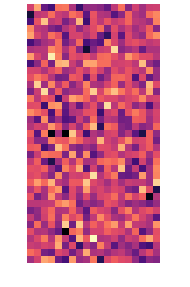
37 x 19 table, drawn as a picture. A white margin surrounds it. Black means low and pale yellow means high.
Stripes: none. Mirror symmetry: none. Odd rows or columns: none.
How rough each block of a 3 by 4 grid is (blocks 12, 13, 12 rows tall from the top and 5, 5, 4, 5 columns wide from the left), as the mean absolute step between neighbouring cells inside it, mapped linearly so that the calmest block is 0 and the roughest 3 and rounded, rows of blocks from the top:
2 2 1 1
3 2 1 1
1 3 0 2
